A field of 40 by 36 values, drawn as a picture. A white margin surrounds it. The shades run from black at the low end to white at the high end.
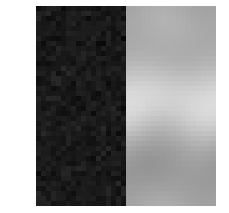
The table splits into one row of 2 panels. Panel 1,1: very low, fine-grained, faint in contrast. Panel 1,2: high, smooth.
